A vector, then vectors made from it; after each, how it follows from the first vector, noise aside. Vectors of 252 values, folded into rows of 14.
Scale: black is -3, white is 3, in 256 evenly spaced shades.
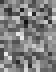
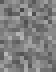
shrunk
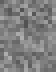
shrunk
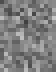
shrunk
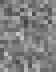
shrunk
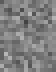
shrunk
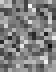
wrapped around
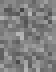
shrunk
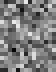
wrapped around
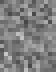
shrunk
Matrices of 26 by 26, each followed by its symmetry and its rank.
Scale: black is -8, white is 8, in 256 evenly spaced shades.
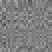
neither, rank three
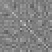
symmetric, rank five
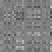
neither, rank three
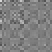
symmetric, rank two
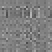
neither, rank three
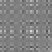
symmetric, rank two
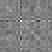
symmetric, rank three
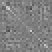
symmetric, rank five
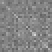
symmetric, rank five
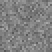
neither, full rank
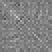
symmetric, rank five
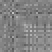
symmetric, rank three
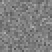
neither, full rank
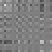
symmetric, rank two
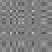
symmetric, rank two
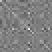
symmetric, rank five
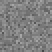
neither, full rank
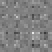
symmetric, rank three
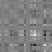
symmetric, rank two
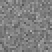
neither, full rank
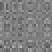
neither, rank three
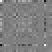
symmetric, rank two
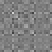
symmetric, rank three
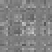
symmetric, rank three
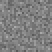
neither, full rank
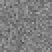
neither, full rank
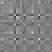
symmetric, rank three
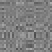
neither, rank three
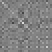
symmetric, rank five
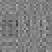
neither, rank three
